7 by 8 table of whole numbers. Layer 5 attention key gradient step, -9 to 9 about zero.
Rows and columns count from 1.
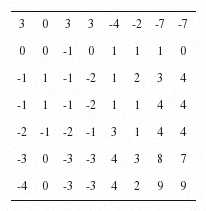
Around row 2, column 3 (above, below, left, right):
3 -1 0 0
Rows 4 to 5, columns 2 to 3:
1 -1 / -1 -2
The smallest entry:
-7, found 2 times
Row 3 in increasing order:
-2 -1 -1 1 1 2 3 4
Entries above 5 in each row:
0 0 0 0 0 2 2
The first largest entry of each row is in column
1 5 8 7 7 7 7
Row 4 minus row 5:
1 2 1 -1 -2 0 0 0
